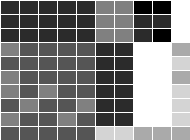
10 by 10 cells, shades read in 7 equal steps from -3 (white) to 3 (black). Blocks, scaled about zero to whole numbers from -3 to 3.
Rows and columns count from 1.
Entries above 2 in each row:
2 0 1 0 0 0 0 0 0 0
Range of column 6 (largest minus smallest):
4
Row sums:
13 11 12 1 1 1 -1 -1 -1 -2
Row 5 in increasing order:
-3 -3 -2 1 1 1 1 1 2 2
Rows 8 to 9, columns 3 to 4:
1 1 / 1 0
